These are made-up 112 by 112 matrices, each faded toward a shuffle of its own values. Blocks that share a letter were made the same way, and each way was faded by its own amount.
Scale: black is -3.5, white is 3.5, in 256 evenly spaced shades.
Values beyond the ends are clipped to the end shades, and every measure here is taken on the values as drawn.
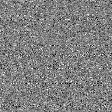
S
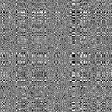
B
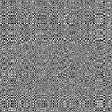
B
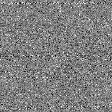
S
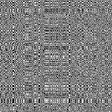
B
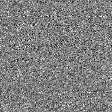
S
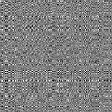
B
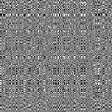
B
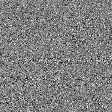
S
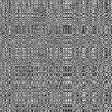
B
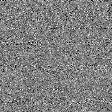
S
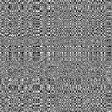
B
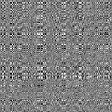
B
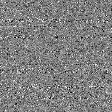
S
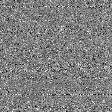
S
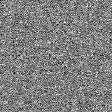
S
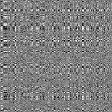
B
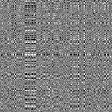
B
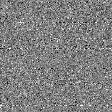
S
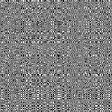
B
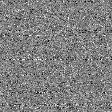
S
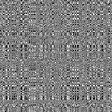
B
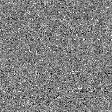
S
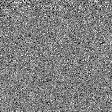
S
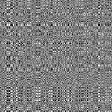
B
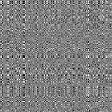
B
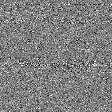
S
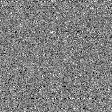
S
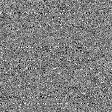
S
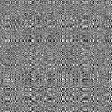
B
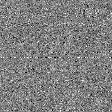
S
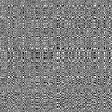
B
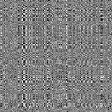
B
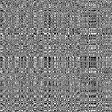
B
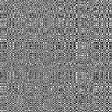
B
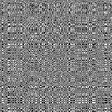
B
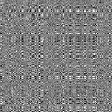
B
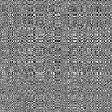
B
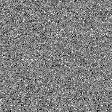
S
